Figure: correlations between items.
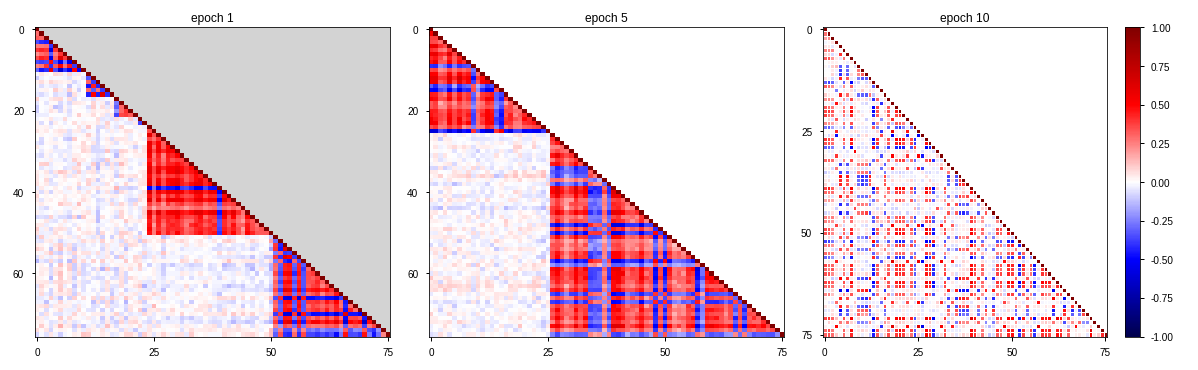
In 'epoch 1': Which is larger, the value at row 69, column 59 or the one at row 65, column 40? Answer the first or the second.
the first
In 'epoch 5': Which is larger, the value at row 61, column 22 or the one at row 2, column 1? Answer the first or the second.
the second
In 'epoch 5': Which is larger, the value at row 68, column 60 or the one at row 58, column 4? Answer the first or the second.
the first
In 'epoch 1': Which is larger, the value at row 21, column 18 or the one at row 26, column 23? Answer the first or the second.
the first
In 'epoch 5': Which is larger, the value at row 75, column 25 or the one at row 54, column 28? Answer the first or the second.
the second
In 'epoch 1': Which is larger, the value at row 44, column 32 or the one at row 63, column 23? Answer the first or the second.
the first
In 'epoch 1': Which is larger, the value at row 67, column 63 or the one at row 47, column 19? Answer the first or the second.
the first
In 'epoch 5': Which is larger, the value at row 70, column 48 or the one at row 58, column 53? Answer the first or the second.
the second
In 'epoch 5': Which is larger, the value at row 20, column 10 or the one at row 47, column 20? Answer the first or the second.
the first
